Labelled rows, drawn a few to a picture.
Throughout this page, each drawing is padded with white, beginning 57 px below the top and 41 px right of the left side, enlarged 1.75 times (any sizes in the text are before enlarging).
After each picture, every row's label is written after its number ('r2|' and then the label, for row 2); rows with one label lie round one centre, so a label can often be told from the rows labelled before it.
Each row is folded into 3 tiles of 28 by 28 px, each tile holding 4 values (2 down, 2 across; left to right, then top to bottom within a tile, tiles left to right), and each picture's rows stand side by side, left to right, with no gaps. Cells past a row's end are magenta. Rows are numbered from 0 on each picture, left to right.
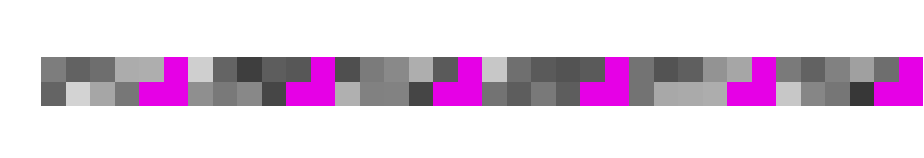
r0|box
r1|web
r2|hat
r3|web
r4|box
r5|hat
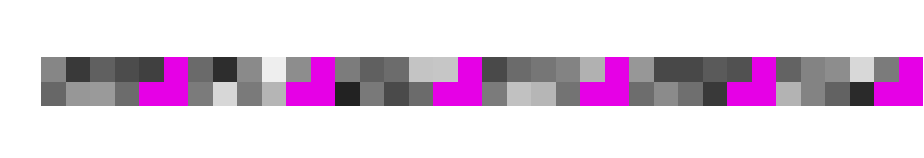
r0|web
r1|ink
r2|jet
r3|box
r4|web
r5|hat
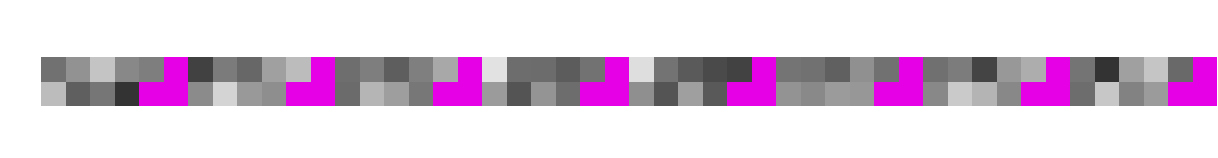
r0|hat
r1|box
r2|box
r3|web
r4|web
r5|box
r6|box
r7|ink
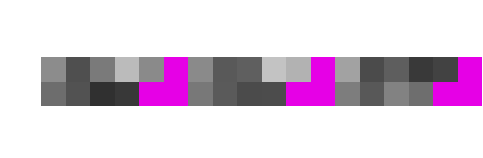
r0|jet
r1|jet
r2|web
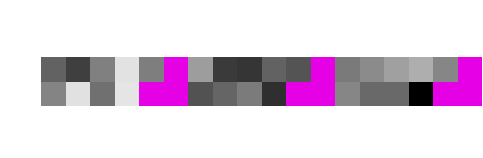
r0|ink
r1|web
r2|hat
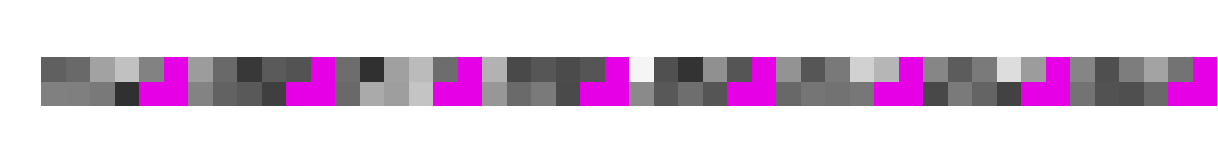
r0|hat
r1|web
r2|ink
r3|web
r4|web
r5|jet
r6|jet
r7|jet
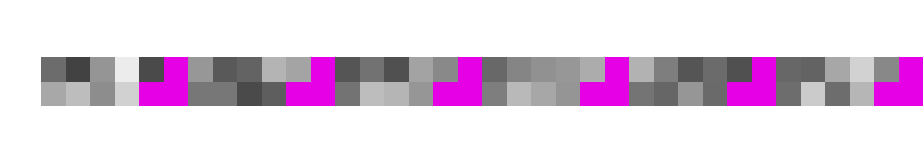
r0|ink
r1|jet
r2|box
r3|box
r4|web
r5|ink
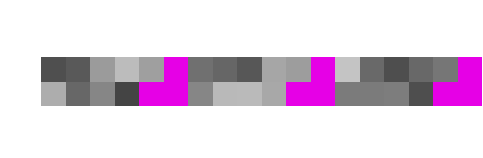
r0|hat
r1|box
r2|web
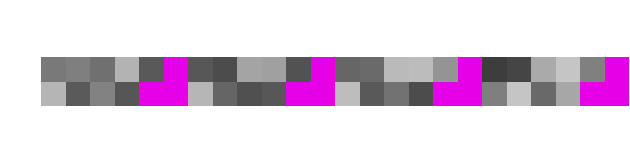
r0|hat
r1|hat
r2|hat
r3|ink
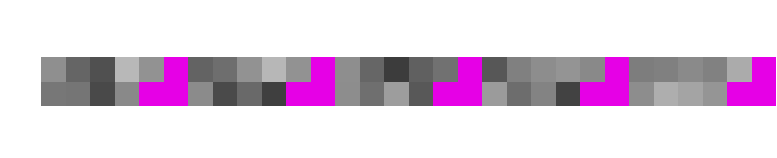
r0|jet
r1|hat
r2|web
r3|hat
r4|box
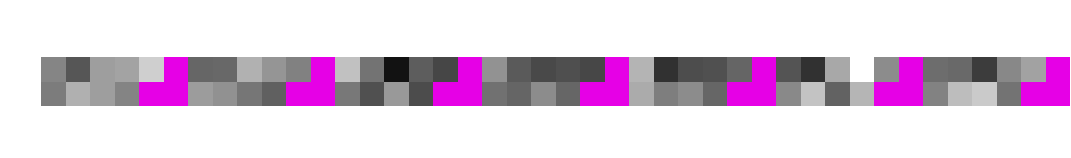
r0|box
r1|hat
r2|web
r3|web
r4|web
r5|ink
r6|box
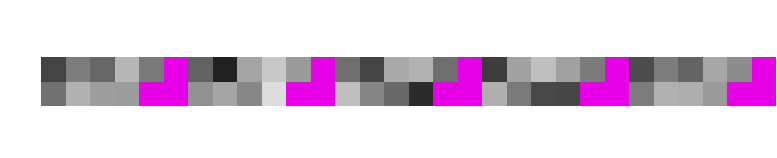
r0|box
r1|ink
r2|hat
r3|hat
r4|box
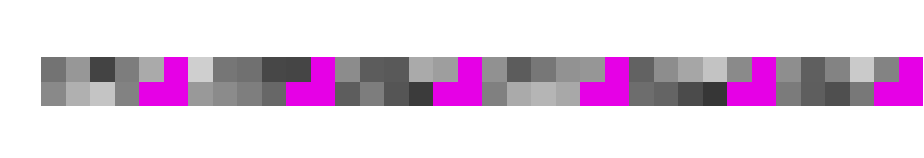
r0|box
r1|web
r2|jet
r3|box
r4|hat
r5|jet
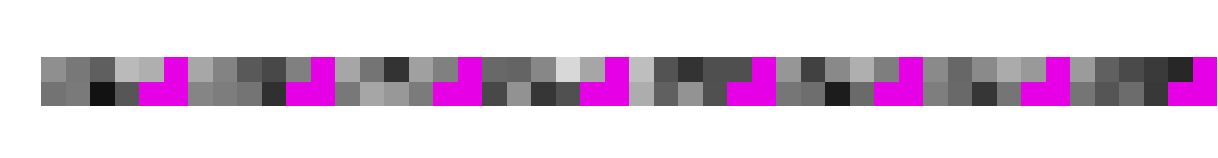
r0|jet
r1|web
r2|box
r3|jet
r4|web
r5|jet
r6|jet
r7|web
